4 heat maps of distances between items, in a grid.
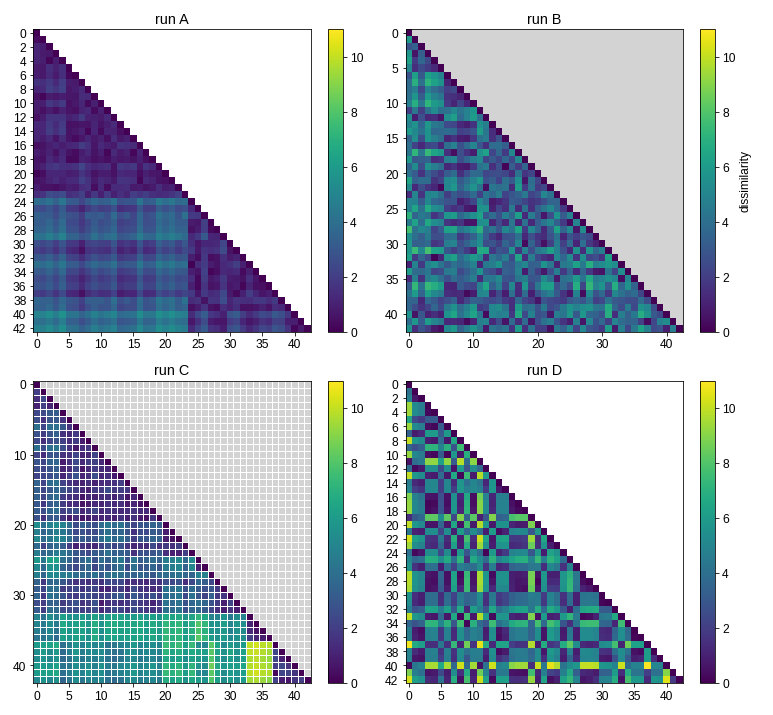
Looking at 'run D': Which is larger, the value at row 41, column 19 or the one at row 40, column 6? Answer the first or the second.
the second
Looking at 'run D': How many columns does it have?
43
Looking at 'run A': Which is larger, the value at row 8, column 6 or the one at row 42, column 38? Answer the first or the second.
the second
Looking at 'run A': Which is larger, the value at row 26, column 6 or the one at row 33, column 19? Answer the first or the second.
the second
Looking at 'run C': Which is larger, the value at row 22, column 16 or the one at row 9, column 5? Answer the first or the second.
the first
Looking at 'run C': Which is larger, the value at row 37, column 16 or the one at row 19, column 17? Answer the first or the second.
the first
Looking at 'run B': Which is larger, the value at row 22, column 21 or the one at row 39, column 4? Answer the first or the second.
the second
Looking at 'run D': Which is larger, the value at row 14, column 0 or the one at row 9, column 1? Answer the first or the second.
the first
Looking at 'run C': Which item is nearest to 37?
41
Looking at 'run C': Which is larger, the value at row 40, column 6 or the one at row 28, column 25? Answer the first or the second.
the first
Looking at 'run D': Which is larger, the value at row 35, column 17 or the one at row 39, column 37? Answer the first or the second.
the second
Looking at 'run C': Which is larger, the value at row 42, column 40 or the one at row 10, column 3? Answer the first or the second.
the second
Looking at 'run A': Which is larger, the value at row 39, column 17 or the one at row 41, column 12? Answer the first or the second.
the second
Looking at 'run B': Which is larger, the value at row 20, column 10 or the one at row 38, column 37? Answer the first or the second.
the first
